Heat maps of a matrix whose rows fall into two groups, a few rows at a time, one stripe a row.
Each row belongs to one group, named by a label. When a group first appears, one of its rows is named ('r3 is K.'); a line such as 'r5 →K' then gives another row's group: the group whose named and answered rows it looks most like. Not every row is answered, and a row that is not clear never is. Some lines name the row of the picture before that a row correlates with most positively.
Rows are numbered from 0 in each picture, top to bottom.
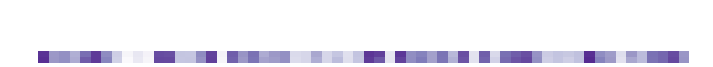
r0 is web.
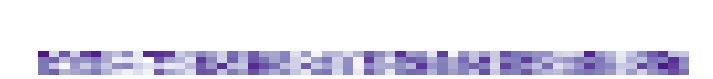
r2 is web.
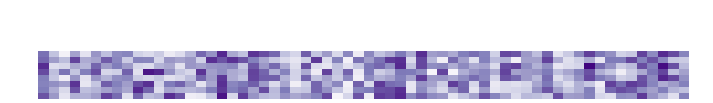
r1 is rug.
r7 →rug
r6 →rug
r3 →web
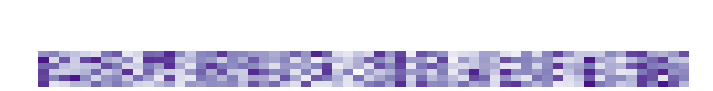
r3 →web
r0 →rug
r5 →web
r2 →rug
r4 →rug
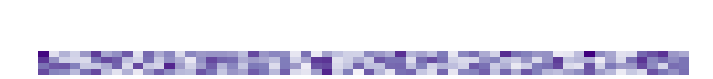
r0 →web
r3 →web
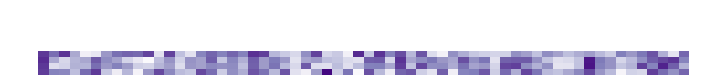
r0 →rug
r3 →web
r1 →web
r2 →web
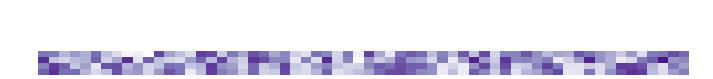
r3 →rug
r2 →rug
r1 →web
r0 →web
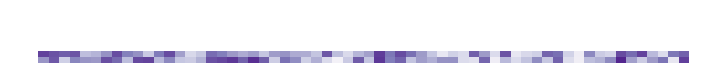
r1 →rug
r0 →rug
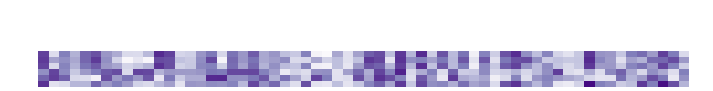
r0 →web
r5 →web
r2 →web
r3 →rug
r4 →rug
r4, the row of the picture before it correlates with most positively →1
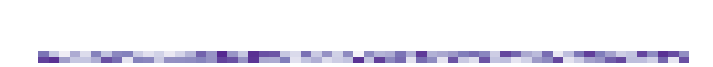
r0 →web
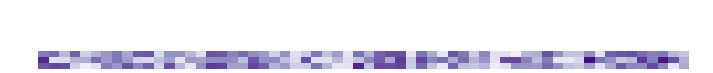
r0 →rug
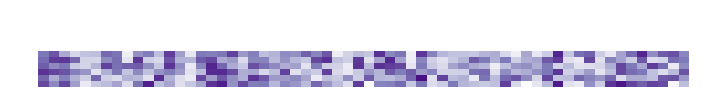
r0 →rug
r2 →rug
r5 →rug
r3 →rug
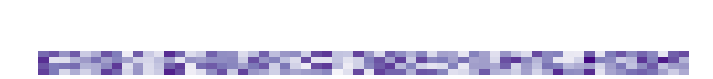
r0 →rug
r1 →web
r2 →rug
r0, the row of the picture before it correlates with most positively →1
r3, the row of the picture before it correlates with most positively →0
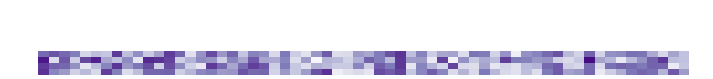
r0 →rug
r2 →rug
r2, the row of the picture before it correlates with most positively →3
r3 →rug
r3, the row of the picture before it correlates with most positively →3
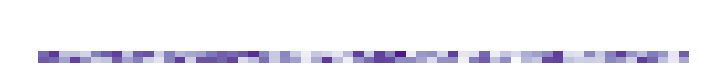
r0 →rug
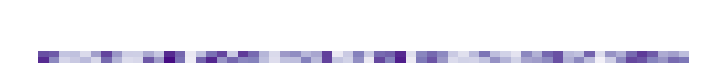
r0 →rug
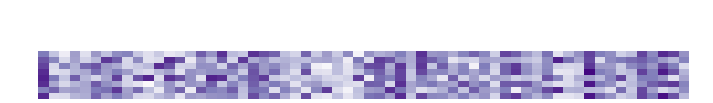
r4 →rug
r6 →rug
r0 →web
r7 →web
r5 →web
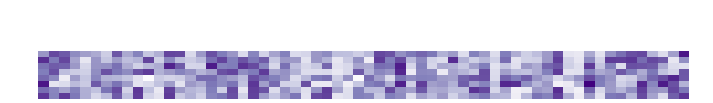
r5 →web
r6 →rug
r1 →rug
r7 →rug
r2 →rug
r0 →rug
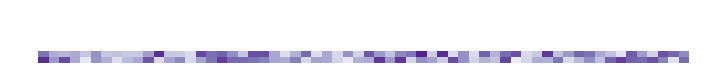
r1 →rug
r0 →web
